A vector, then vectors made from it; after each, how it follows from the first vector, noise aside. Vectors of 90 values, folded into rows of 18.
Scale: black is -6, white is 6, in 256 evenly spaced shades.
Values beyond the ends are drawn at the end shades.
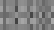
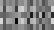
scaled up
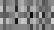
scaled up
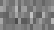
sign-scrambled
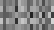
scaled up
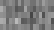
sign-scrambled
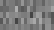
sign-scrambled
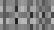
scaled up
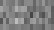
sign-scrambled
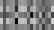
scaled up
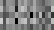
scaled up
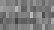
sign-scrambled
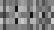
scaled up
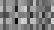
scaled up
